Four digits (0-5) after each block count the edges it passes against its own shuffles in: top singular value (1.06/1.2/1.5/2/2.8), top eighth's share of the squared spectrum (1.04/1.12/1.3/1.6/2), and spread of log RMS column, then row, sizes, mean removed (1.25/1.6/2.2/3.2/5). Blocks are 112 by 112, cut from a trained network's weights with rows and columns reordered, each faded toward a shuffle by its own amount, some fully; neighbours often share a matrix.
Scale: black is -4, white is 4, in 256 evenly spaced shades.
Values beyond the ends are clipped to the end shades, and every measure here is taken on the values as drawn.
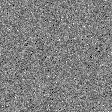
0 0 0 0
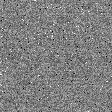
1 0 0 0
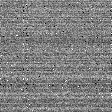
4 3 2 1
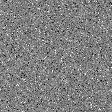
0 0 0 0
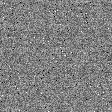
1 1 0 0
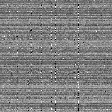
5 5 3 3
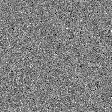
2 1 0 0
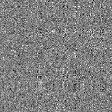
4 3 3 2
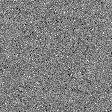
0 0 0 0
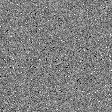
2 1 0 1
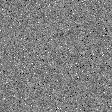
0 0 0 0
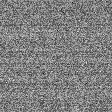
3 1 0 0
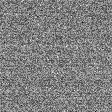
2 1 0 0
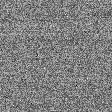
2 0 0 0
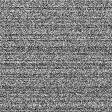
4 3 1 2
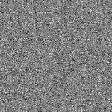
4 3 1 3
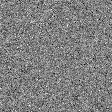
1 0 0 0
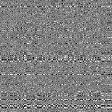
5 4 1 4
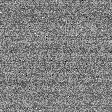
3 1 0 0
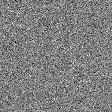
1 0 0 0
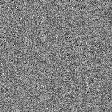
3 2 0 1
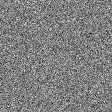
0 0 0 0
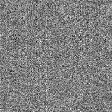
3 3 1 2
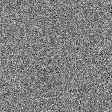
2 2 0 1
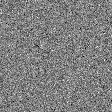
1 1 0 0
